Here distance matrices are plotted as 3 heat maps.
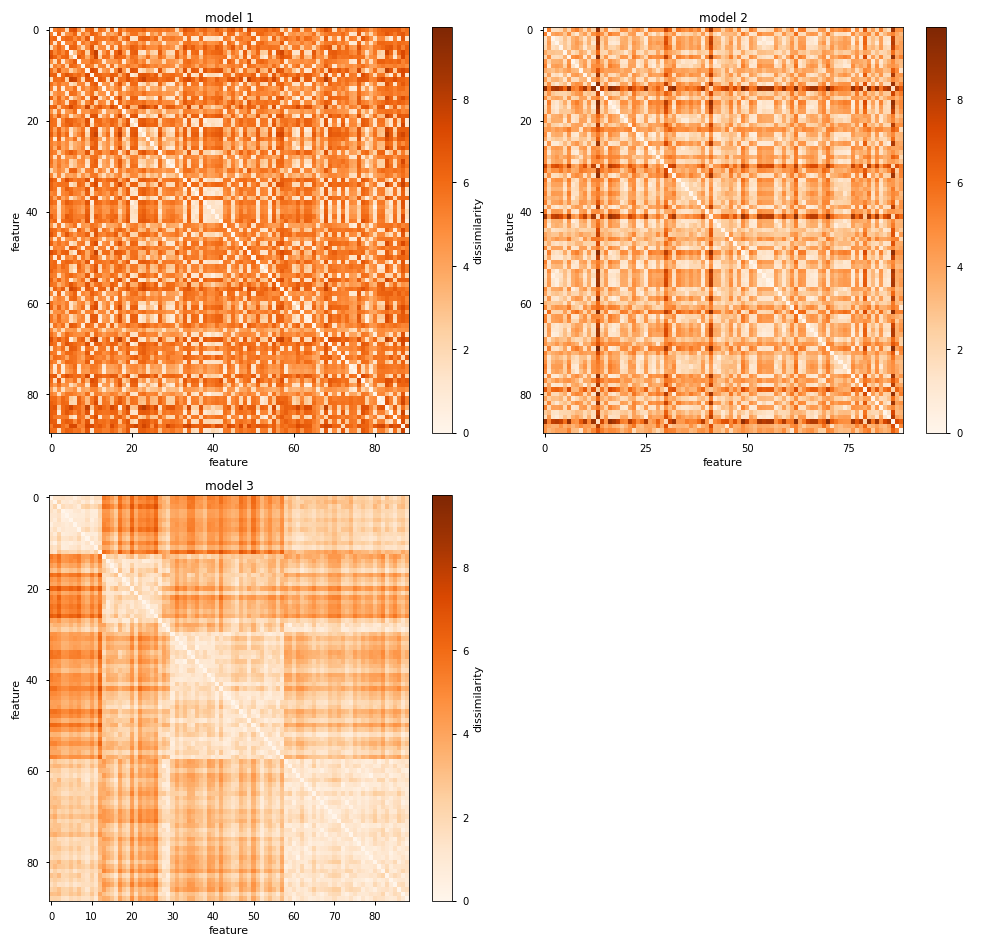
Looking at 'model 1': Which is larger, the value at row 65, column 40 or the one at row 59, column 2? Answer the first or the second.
the second
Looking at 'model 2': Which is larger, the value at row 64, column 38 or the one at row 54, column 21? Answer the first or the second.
the second
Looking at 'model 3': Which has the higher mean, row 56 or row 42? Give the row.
42
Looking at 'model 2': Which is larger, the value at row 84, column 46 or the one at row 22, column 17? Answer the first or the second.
the second
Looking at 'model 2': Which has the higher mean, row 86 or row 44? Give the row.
86
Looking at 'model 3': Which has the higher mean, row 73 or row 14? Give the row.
14
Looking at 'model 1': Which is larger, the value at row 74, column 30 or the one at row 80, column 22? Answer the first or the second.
the second
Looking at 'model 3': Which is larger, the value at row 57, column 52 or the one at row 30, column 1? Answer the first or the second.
the second
